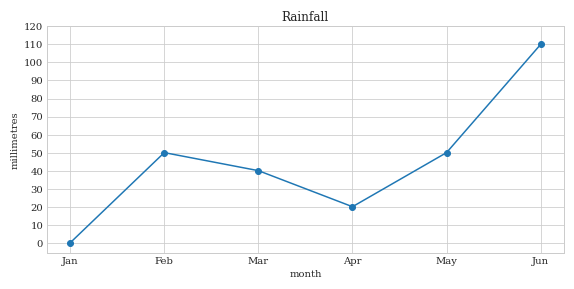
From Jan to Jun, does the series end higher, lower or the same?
higher
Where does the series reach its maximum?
Jun
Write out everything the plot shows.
Title: Rainfall
x-axis: month, ticks Jan Feb Mar Apr May Jun
y-axis: millimetres, ticks 0 10 20 30 40 50 60 70 80 90 100 110 120
Values:
0 50 40 20 50 110
